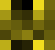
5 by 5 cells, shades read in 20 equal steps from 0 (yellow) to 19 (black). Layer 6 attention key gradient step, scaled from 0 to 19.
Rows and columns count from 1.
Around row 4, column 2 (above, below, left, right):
11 17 13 8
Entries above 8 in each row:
3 3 5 4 3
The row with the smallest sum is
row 5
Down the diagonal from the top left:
2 14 13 14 9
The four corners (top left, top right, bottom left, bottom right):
2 10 4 9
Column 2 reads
17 14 11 10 17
